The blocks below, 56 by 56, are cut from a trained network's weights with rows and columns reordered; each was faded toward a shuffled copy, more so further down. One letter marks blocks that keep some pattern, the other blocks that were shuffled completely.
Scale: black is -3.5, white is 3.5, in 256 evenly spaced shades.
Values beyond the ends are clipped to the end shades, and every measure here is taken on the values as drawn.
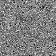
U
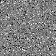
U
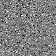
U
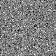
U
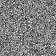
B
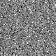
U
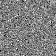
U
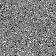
U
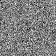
U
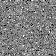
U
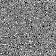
U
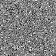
U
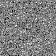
U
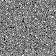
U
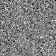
U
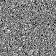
B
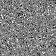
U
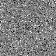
U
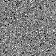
U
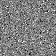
B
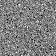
B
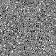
U
